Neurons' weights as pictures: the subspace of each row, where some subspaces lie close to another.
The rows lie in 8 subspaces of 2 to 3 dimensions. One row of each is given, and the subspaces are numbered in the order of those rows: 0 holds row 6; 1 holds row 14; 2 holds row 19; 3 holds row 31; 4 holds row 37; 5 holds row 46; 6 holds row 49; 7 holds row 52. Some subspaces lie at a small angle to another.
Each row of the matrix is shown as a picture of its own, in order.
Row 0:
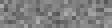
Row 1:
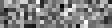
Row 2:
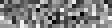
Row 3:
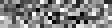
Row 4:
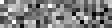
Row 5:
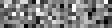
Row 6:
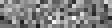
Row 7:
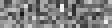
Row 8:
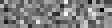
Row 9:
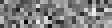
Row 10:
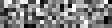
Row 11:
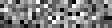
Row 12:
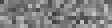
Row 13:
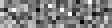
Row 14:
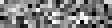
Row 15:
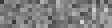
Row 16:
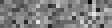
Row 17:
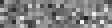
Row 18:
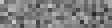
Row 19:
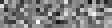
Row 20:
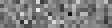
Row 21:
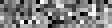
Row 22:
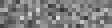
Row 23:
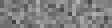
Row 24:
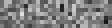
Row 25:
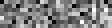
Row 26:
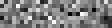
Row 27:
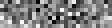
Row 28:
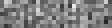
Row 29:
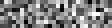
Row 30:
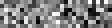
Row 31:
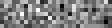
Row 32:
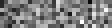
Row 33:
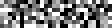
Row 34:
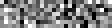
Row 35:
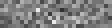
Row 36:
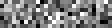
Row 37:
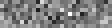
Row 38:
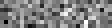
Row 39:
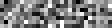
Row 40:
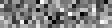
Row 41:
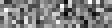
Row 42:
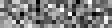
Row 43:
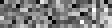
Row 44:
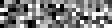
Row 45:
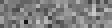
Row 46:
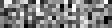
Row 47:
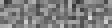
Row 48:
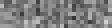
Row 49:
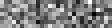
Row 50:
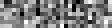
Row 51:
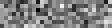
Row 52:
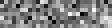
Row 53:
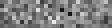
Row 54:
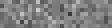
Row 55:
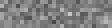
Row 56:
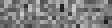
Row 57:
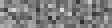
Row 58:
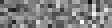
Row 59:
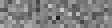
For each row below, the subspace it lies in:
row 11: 0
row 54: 6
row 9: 3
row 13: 4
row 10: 5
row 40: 4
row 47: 5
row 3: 1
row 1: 5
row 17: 1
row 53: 4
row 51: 5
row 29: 3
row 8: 2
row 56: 3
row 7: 3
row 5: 5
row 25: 7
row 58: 4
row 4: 0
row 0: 2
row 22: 1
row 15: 7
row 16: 6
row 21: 6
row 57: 4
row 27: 0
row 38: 2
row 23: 6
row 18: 0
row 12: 1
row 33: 2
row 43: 7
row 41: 5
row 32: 7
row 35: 1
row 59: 0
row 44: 1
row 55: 7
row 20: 6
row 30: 5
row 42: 6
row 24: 3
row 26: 7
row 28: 5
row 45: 3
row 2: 0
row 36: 4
